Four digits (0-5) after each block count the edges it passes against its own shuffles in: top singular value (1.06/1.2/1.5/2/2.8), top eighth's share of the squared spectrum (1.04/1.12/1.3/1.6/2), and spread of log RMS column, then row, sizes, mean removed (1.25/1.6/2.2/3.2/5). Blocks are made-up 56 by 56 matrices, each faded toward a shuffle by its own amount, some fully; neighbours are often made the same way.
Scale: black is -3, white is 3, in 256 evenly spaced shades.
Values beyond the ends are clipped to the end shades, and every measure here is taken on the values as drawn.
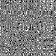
4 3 2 2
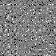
3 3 1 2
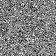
0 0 0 0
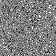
0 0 0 0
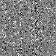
0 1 3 0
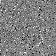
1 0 1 0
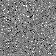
1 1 1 0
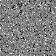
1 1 1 0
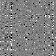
4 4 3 2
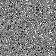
0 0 0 0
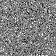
0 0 0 0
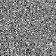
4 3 2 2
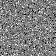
1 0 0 0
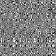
4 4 2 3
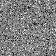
1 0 0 0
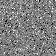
0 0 0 0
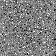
0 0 0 0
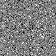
2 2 0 0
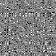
4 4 2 2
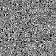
2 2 0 0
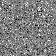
0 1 0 0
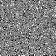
3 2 0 0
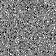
1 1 0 0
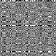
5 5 3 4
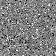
1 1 0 0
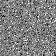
2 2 0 0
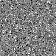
2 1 0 0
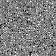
3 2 1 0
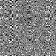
4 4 2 2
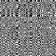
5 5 3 3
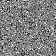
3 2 0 0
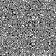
3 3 1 1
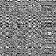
4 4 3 3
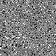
3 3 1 1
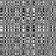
5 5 4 4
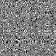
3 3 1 2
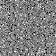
3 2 0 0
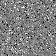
1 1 0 0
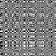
5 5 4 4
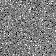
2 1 0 0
